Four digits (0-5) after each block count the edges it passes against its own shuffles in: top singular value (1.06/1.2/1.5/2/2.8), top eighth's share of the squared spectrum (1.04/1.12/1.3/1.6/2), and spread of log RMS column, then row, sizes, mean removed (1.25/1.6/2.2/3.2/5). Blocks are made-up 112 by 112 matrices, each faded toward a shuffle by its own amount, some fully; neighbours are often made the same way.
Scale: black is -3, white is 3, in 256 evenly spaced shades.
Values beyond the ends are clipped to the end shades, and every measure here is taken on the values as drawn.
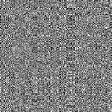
5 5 3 3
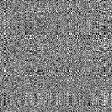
5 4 3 3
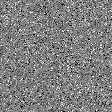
3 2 1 0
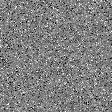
2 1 0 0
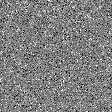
2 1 0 0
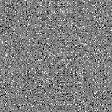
4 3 2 2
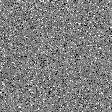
2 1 0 0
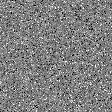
0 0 0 0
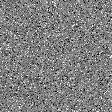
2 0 0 0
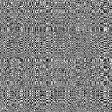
5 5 4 4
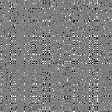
5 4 3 3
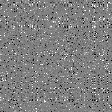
4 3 2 2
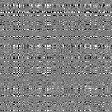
5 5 3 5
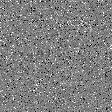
3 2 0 1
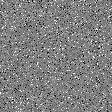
1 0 0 0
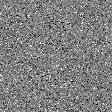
2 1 0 1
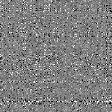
4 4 3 3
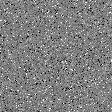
1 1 0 0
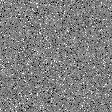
2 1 0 0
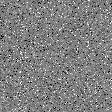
0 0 0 0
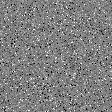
2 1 0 0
